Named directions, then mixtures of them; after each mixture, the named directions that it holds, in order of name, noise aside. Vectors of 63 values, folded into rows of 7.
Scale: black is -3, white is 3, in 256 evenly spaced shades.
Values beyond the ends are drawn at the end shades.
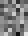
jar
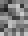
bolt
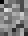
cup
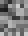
bolt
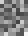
cup, jar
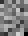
cup, jar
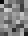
cup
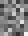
jar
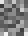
cup, jar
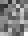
bolt, jar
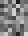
jar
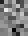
cup, jar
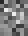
cup, jar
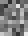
bolt, jar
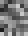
bolt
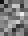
bolt, cup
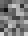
bolt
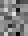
bolt, jar
